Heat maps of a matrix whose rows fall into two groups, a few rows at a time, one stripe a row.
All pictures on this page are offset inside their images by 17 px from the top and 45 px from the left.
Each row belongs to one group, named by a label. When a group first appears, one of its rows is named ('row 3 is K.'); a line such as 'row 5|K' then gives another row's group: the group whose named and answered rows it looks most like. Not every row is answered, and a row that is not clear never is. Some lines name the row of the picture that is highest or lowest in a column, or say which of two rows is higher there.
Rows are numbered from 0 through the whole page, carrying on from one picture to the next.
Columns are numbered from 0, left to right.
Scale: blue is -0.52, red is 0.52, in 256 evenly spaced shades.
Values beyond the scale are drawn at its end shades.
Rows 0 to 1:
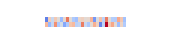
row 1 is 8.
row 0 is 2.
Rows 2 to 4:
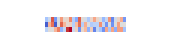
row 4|2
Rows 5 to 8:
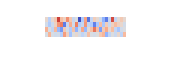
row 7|8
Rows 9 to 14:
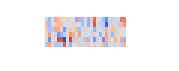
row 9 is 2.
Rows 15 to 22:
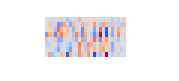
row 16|8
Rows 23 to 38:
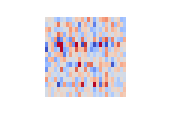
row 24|2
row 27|8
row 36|8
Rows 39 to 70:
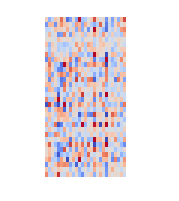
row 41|2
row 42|8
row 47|2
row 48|8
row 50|2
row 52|8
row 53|8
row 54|8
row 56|8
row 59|2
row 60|8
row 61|8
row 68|2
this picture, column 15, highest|51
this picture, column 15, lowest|58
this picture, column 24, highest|51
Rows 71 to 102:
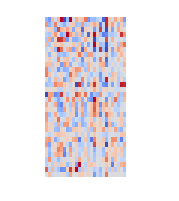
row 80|8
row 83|8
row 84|2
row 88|8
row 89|8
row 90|8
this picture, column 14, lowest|74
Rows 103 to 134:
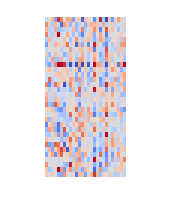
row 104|8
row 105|8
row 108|2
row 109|2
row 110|8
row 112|2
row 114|2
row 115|2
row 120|8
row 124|8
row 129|2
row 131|2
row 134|8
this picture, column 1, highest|115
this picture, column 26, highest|112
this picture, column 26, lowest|121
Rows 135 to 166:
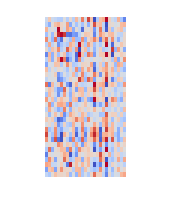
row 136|2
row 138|2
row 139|8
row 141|2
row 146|8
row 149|8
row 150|8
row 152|2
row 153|8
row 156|8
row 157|8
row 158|8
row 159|8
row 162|2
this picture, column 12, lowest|137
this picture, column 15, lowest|151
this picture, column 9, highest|159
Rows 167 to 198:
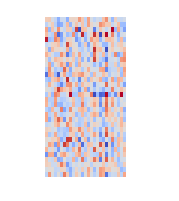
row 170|8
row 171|8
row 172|2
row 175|2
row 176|2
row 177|8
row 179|2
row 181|2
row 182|2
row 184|8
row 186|8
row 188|2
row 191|2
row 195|8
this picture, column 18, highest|192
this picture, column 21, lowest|182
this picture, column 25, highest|182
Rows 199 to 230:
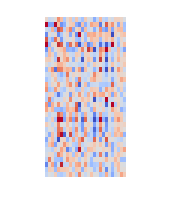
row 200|8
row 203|8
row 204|2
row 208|2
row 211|2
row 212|2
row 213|8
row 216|2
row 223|8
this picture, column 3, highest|200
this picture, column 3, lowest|209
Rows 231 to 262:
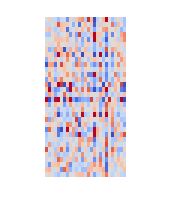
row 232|2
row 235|2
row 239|2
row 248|8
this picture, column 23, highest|242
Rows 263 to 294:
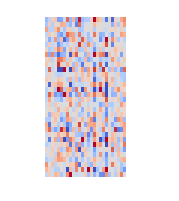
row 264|2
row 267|8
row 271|2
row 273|8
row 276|2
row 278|8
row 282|2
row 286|2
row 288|2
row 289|2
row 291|2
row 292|2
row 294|2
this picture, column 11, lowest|289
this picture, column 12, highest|287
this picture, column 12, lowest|277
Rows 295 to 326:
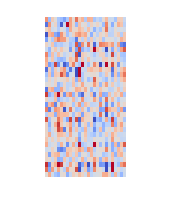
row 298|8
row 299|2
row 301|2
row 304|8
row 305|2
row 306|2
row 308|8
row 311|8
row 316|2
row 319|2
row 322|2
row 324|2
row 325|2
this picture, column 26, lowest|300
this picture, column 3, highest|304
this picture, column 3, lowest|312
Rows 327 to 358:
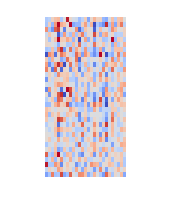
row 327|2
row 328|2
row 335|2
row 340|2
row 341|2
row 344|2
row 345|2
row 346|2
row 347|2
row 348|8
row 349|2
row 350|8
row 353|8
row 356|8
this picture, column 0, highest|356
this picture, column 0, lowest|334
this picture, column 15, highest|356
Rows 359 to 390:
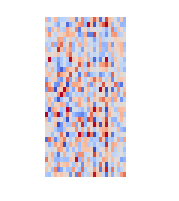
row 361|2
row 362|2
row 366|2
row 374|2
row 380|8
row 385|2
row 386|8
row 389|8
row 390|2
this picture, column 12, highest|380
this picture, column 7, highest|377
